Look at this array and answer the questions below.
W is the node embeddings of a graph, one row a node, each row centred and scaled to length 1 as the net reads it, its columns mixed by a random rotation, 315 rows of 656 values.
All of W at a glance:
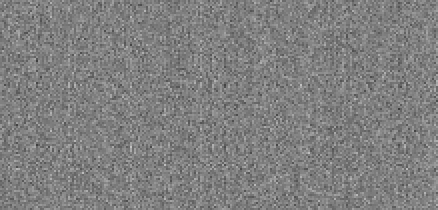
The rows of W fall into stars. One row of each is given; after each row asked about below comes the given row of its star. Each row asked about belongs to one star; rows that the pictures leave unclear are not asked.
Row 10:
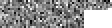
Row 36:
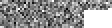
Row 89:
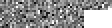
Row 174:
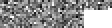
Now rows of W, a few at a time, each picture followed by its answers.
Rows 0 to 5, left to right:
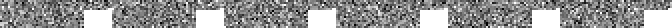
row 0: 10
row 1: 174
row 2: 36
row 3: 10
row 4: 10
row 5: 36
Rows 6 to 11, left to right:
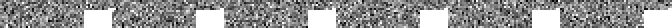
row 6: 174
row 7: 174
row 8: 89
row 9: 89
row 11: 89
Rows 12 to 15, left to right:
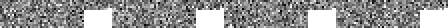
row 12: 89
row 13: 10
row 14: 174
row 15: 89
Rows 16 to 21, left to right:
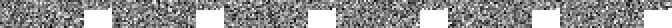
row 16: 36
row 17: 89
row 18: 36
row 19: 10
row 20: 89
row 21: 36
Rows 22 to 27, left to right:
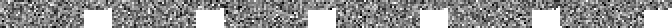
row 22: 174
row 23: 10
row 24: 36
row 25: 10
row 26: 10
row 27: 36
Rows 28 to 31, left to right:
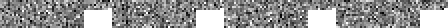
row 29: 36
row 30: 10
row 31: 36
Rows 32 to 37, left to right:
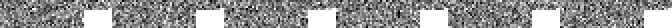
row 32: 36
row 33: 89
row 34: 10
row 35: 174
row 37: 10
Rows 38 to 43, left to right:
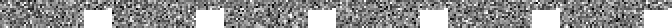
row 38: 174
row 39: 36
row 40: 36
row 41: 10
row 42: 89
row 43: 174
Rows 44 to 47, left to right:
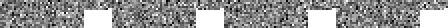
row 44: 36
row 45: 10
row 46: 174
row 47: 174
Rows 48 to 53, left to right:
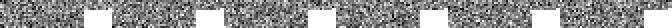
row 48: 174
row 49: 174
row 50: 36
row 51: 174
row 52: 36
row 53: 89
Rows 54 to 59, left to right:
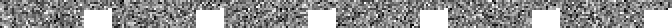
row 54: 174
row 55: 89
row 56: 174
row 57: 89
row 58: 89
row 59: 36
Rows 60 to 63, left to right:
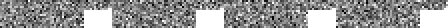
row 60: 10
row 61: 89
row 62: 174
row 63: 10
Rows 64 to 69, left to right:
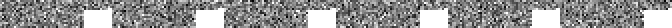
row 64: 89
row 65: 174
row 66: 174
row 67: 174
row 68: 36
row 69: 36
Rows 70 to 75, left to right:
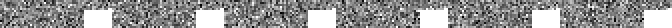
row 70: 89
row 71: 174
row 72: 89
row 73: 10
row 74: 89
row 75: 10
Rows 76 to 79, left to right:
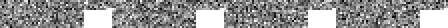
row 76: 174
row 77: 10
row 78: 174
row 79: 89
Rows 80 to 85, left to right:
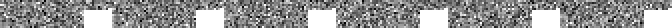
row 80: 174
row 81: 10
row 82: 10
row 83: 89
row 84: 89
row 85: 36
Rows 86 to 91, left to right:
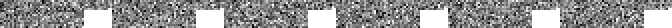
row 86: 36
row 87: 10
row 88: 89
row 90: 89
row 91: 10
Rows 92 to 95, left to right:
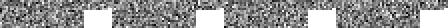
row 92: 89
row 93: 174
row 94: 10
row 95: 89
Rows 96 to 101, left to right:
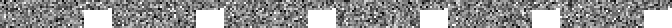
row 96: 174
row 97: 89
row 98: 10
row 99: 89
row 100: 174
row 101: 89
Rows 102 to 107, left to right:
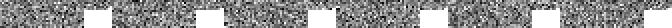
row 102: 10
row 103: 10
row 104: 36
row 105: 89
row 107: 10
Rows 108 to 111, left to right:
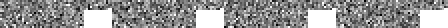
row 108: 174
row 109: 36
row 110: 174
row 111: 174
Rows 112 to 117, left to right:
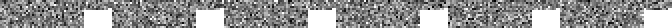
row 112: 174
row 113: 10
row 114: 36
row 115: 10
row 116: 36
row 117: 174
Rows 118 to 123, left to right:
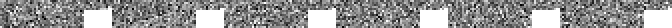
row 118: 89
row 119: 36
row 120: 174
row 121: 89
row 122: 174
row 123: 89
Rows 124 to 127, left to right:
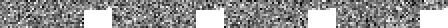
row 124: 10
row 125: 89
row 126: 10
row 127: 10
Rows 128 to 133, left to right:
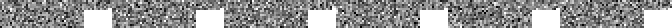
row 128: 10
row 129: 89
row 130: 10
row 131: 10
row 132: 36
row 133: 10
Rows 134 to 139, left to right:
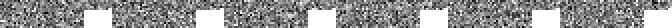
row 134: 36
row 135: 36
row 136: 36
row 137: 10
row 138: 10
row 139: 36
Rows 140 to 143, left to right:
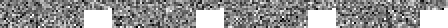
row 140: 89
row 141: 89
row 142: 174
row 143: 36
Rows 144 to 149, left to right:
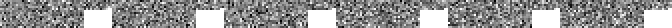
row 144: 10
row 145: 174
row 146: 174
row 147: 36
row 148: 89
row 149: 89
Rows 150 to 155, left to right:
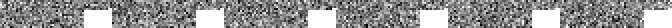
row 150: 174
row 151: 36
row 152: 36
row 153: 174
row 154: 10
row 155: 174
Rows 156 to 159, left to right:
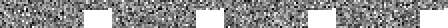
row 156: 174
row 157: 10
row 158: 89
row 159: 89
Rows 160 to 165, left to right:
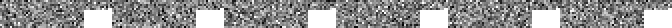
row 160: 10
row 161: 36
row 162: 89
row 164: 89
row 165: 10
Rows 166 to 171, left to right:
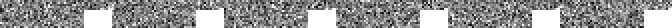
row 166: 89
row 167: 174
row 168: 89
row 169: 36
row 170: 10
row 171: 89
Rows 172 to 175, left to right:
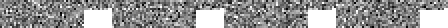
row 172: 10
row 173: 89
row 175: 174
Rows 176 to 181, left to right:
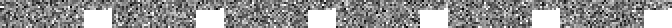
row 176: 89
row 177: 36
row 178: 89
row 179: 10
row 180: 36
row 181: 174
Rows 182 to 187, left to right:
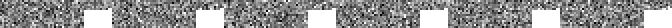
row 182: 36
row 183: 36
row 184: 174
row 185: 36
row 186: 36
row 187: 89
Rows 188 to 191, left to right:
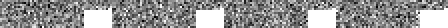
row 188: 36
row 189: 89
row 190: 89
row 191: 174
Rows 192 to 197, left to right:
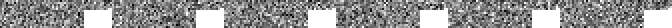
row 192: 10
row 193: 174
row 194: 10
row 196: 10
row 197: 10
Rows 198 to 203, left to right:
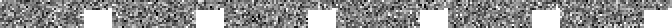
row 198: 89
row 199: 174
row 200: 10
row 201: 174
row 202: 89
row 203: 10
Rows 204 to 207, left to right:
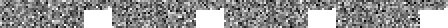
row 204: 89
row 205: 36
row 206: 36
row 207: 10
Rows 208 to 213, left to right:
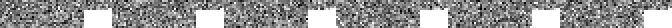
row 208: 36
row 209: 36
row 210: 10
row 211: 36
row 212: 174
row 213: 89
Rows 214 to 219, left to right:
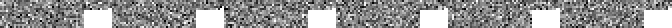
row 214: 174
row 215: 36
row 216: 89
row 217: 89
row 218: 10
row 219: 10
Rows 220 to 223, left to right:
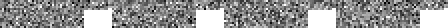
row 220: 10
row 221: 10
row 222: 36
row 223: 10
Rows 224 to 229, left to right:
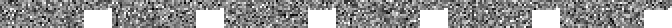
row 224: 89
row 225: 89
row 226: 10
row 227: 36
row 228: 89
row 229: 36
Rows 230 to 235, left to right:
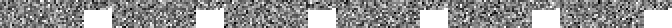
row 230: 89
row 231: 174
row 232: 174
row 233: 89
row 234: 36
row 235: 36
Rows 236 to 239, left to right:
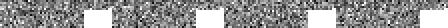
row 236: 10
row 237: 10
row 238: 174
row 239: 89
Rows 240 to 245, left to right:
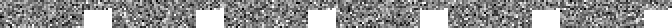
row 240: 174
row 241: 89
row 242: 89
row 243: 174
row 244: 36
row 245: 36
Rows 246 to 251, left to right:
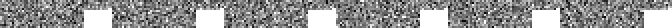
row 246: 89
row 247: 89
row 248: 89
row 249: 36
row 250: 36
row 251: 89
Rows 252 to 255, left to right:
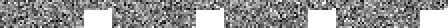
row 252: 174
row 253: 174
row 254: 174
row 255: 89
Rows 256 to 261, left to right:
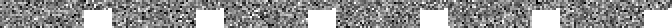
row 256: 174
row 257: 36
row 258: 36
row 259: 174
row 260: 36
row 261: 36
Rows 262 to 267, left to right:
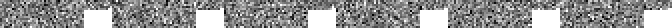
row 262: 36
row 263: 89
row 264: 89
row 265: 89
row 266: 10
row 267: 89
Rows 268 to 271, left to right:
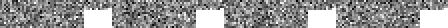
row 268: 10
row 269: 36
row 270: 89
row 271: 10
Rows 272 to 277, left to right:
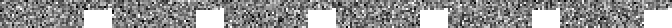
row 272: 89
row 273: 89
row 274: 174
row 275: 36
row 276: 10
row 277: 89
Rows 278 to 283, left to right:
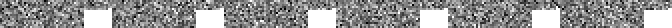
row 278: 36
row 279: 89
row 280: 36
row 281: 10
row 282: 10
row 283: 89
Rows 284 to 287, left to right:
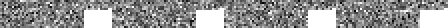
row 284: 36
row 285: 10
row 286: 10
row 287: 174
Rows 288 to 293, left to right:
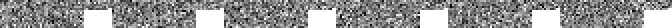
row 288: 174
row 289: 36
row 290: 36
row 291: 89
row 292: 36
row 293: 36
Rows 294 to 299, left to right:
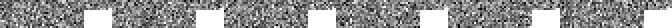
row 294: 89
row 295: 10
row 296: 89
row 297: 89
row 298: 174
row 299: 89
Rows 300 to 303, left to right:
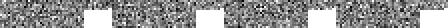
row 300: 10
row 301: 36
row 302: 36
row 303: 36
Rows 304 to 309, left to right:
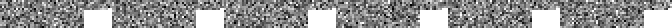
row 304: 89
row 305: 174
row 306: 10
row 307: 174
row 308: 89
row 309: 36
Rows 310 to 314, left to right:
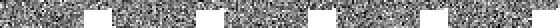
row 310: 174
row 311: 36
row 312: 174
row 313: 89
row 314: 36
